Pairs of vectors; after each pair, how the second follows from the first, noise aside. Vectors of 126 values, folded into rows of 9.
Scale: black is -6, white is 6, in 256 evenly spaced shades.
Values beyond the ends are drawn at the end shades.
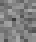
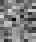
scaled up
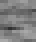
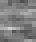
negated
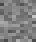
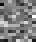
scaled up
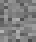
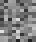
scaled up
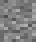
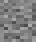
negated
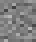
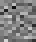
scaled up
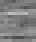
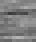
negated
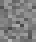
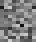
scaled up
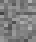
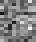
scaled up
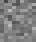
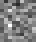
scaled up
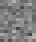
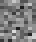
scaled up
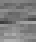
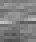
negated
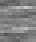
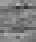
negated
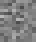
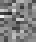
scaled up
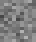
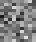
scaled up
